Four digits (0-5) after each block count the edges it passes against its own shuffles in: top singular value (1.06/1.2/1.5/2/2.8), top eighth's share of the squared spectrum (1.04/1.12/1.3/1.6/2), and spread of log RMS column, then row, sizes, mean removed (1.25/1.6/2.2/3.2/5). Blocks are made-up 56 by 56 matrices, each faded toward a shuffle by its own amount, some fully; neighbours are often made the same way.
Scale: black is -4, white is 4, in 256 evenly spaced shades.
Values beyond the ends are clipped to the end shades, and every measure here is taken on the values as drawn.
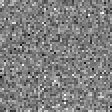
3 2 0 0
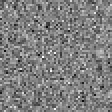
3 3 1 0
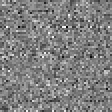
1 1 0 2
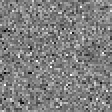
0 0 0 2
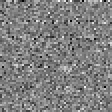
1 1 0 2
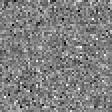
0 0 0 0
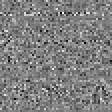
1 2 0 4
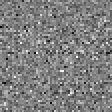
1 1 0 2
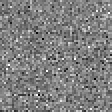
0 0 0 2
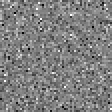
0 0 0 0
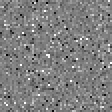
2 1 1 0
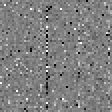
3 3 1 0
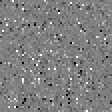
2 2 0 0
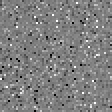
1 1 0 0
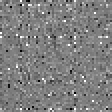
3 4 2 2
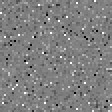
0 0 0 0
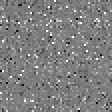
2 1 0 0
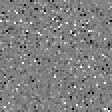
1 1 0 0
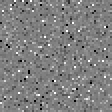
0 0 0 0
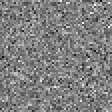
0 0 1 0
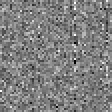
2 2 3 0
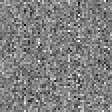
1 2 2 0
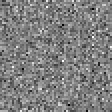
0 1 0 0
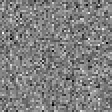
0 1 2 0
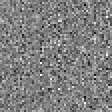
1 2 3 0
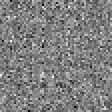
1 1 2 0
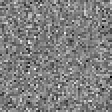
0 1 2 0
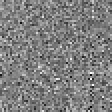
0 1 2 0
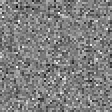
0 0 1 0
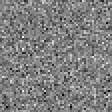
0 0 1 0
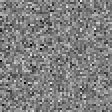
0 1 2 0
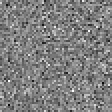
0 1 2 0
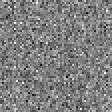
1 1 1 0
